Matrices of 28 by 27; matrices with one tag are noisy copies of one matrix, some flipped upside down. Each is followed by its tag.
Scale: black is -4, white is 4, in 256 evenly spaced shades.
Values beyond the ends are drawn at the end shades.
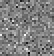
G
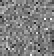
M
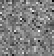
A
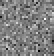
M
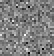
G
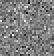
G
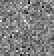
G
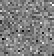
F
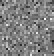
M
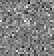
G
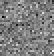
F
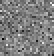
F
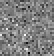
G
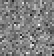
A
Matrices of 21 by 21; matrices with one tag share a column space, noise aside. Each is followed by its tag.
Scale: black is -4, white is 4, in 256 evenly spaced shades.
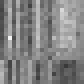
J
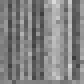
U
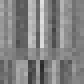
J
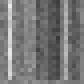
U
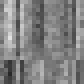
J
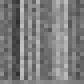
U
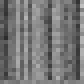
U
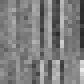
J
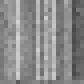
U
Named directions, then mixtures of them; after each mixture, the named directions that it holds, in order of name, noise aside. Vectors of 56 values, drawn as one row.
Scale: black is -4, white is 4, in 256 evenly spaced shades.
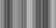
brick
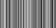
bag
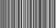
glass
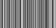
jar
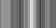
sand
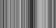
brick, jar, sand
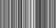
brick, glass, sand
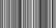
glass, jar, sand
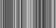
brick, glass, jar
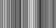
jar, sand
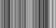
brick, jar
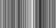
brick, glass, sand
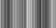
brick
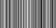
bag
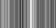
glass, sand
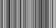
bag, brick, jar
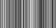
bag, jar, sand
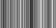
bag, jar, sand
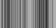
brick, jar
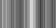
sand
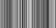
brick, glass
